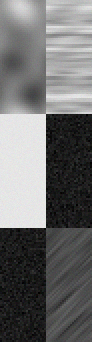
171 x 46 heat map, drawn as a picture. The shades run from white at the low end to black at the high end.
The table splits into 3 rows of 2 panels. Panel 1,1: middling, smooth, strong in contrast. Panel 1,2: low, streaked across. Panel 2,1: very low, flat. Panel 2,2: very high, fine-grained, faint in contrast. Panel 3,1: very high, fine-grained, faint in contrast. Panel 3,2: high, slanting up to the right, faint in contrast.
